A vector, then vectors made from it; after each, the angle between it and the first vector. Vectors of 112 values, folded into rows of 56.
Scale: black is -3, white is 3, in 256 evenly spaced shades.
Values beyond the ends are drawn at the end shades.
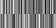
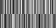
nearly opposite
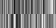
orthogonal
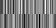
nearly opposite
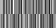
nearly parallel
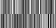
orthogonal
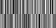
nearly opposite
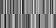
nearly opposite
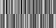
nearly parallel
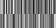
nearly parallel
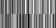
partly opposed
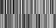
nearly opposite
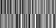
partly opposed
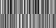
orthogonal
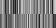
partly opposed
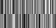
nearly opposite
